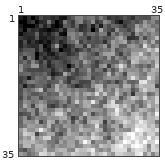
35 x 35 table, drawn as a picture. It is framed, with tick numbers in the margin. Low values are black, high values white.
The histogram is bell-shaped. The bottom right is the ninth with the highest average. Values rise toward the bottom right. The top left is the ninth with the lowest average.
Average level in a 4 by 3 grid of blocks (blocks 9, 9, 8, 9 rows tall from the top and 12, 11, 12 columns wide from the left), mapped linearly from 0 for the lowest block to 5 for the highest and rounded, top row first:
022 / 123 / 334 / 345
